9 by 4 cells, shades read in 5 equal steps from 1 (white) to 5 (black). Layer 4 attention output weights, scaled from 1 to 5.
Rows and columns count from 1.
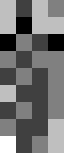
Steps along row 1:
up down up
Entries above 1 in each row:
4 4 4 4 4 4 4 4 3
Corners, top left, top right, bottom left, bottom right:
2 3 1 2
